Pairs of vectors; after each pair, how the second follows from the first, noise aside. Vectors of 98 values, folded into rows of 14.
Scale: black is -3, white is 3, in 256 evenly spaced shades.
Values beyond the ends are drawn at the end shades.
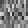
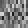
copied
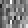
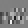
partly zeroed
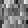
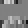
partly zeroed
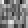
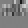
partly zeroed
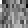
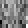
reversed
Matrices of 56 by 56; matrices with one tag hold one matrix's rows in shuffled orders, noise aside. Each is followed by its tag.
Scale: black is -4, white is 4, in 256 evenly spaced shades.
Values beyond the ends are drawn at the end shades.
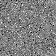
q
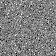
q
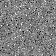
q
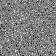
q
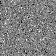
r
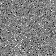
q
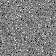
q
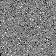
r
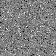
r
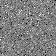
r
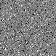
r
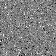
r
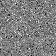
q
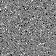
r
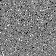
r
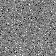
q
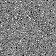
q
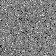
r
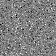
q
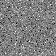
q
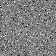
r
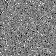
r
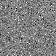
q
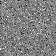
r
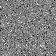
r
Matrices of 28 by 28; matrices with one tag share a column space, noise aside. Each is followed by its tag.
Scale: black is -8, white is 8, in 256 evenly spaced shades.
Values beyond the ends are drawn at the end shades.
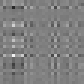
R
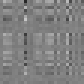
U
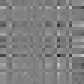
R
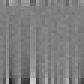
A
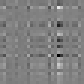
R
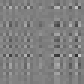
R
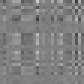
U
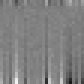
A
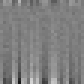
A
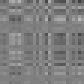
U
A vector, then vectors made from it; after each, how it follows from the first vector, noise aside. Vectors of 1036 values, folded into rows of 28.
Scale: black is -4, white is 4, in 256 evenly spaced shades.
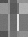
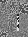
sign-scrambled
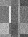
reversed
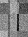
negated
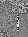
sign-scrambled
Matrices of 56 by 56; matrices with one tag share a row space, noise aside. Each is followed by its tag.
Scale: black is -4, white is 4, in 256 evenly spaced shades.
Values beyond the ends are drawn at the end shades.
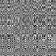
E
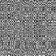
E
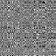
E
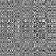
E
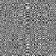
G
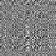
G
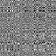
E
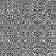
E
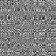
E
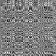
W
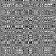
W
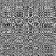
W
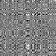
G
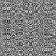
W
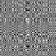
G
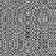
G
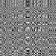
G
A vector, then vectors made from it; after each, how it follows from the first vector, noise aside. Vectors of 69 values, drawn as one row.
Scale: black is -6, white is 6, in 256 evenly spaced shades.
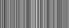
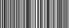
scaled up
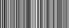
scaled up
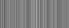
shrunk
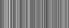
wrapped around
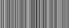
negated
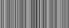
negated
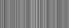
shrunk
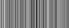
negated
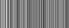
wrapped around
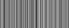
sign-scrambled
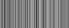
sign-scrambled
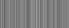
shrunk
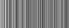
wrapped around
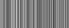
wrapped around
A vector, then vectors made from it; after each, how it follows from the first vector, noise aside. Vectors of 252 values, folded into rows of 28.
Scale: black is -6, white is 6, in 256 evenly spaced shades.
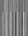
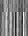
scaled up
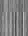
copied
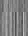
copied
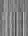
copied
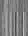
copied
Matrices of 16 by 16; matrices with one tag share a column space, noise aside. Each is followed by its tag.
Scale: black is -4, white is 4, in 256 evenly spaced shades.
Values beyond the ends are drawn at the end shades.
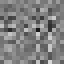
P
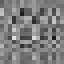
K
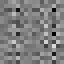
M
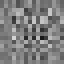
K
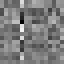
K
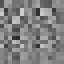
K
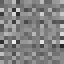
M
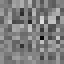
K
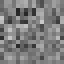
K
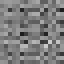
M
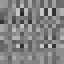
K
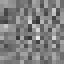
K
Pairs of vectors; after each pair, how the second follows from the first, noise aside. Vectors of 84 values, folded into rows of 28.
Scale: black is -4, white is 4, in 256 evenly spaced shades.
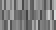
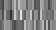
shuffled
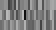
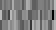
shuffled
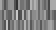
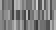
wrapped around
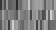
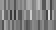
shuffled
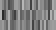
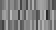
wrapped around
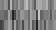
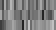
shuffled
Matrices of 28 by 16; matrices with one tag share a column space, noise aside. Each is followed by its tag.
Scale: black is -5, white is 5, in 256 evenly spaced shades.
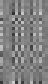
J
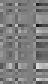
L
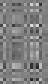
L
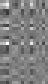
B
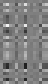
L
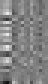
J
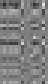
B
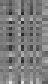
J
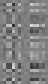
L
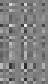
L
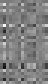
L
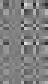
B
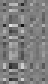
L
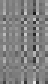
J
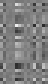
L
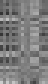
J
